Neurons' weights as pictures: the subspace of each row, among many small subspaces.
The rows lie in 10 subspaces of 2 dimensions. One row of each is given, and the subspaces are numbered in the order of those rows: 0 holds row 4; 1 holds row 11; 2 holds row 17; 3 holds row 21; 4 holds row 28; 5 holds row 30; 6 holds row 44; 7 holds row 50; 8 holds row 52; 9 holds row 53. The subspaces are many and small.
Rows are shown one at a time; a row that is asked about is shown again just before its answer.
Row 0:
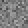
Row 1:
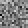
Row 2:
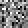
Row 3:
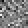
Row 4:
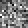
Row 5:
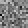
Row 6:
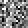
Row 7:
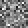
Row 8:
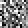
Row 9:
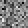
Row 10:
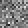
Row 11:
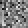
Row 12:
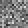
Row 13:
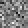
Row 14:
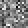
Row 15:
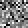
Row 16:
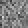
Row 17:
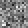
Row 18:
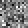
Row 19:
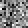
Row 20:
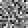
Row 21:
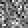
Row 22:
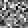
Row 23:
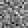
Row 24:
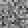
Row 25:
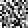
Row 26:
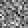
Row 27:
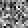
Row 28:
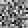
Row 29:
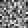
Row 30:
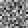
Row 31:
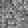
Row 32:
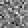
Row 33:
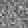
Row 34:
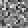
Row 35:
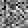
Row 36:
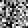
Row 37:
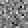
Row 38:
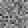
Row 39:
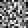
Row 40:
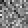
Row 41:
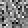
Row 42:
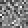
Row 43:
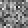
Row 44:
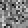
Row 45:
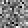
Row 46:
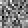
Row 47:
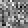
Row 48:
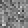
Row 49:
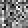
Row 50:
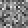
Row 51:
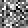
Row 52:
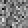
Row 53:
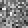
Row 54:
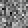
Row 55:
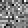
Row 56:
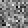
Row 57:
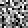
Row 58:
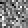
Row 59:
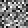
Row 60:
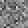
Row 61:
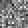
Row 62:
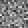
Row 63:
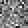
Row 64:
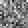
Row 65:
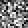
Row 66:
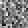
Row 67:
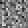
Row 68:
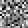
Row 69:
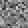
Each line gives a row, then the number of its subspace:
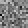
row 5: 4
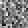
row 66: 1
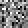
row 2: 8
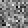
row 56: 2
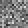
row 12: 0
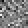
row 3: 7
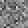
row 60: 7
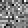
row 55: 5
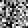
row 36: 9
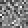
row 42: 6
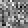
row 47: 2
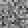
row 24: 4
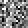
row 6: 8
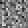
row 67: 1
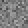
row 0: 0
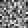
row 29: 5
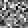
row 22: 1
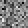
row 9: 8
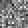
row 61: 0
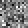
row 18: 2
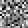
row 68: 6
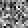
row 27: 7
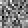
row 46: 2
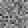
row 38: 5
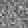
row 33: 4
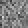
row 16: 2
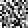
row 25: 6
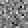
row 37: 9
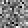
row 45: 9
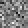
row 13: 3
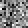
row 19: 9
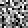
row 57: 8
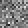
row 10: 0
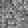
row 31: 0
